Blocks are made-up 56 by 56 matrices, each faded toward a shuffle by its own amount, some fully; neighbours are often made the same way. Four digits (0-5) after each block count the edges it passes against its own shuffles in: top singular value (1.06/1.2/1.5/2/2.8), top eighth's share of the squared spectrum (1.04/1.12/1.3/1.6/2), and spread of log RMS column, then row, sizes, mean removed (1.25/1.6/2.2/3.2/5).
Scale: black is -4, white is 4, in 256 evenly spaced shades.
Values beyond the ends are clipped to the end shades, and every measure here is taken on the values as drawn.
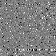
3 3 0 2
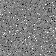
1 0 0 0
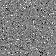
1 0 0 0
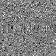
3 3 1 1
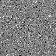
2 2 0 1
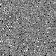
2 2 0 0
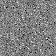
1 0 0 0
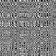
4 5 3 3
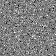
1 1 0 0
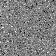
1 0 0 0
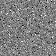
0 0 0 0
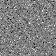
0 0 0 0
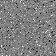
1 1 0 0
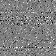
3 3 0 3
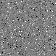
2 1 0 0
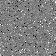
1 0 0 0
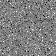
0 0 0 0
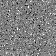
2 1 0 0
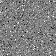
1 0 0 0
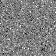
2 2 0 0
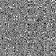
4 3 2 1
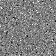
0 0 0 0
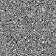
3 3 1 1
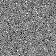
1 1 0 0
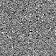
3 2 1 0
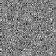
3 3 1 1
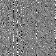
2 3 3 0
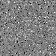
2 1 0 0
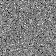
0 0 0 0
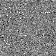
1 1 0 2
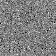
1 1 0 1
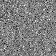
0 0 0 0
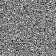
0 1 0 0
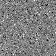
0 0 0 0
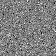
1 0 0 0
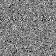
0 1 0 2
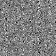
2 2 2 0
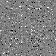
2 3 1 1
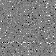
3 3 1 1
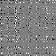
4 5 3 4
